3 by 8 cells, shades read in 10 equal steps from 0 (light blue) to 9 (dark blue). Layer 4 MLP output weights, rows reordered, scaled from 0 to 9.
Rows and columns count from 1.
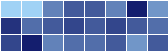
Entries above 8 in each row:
1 0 1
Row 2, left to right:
8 5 6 7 6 7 6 5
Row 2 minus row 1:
8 5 2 1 0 3 -3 2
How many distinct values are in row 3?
6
